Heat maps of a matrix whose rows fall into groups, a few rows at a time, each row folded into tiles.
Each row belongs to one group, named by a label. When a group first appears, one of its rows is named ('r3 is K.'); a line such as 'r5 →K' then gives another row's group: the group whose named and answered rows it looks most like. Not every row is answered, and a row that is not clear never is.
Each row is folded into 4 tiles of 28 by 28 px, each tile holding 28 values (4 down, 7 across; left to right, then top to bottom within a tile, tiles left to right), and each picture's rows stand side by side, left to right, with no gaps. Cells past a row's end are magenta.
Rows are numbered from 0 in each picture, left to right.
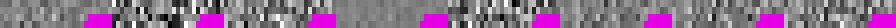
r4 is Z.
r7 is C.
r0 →C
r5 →C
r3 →C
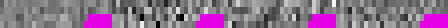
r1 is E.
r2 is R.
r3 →E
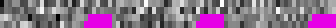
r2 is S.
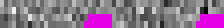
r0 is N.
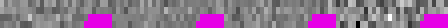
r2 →S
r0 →N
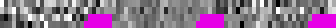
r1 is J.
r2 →S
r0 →N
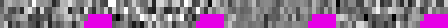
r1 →N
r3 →E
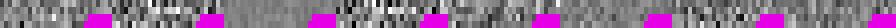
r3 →S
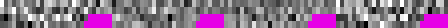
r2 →E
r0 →N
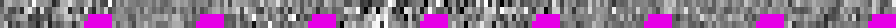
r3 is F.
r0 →R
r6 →N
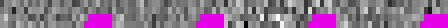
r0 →E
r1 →R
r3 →R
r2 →C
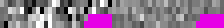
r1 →N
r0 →F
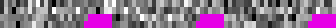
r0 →S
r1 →N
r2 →E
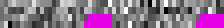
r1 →J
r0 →R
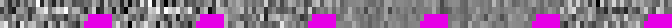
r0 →S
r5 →J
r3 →J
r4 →Z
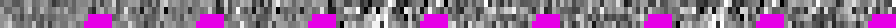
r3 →F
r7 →R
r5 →Z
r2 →J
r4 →S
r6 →F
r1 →J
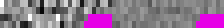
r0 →N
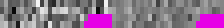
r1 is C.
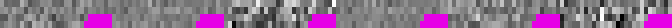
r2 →R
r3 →S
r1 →S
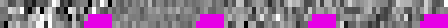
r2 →C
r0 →F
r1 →S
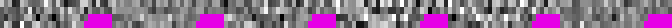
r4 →N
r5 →Z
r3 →N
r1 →N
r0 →Z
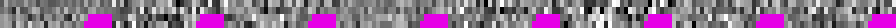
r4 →J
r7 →R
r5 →F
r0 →E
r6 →C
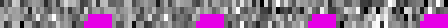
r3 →F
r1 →C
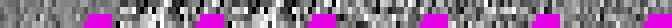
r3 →N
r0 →Z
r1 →F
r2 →F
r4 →S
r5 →C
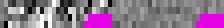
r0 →F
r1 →J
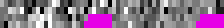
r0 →F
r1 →J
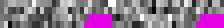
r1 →N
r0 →R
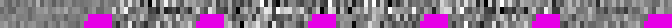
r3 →S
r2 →S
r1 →J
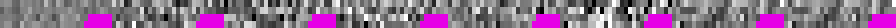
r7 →R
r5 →F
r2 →E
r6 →R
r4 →R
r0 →Z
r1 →Z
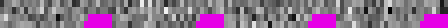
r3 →J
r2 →E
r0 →E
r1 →S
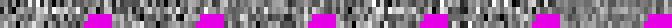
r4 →Z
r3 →S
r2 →Z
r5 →S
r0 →S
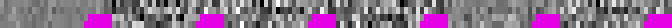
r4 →C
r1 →E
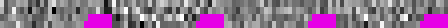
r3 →N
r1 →N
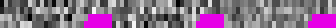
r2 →S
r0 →E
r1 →Z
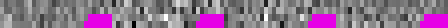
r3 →E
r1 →C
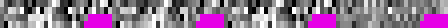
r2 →F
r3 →S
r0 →F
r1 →F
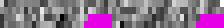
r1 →R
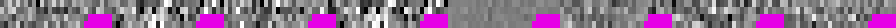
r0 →J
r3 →F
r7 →N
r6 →E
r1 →F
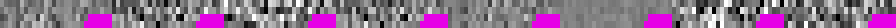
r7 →Z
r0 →Z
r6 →F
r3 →E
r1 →E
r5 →C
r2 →N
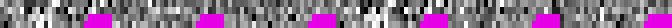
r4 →J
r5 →Z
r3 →F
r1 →S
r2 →E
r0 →F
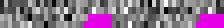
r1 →J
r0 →E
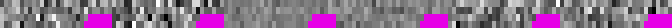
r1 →Z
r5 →R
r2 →S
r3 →J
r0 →C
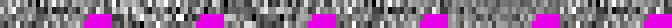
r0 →J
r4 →E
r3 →J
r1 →N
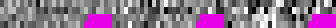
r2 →F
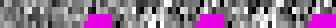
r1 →F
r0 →R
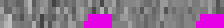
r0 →R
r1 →J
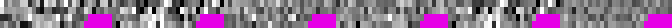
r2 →N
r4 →F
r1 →F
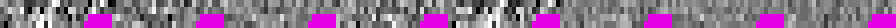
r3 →C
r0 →F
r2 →N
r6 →N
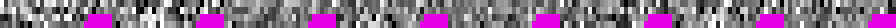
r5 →Z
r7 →J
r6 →F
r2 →R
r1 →F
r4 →Z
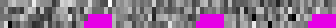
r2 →E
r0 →R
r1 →C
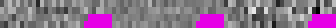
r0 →J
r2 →R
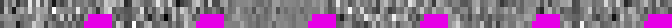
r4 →R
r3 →N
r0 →S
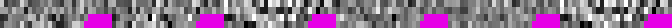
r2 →N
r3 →E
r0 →Z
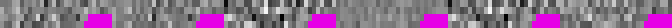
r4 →E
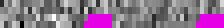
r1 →R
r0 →C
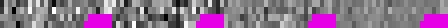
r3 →S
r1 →Z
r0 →S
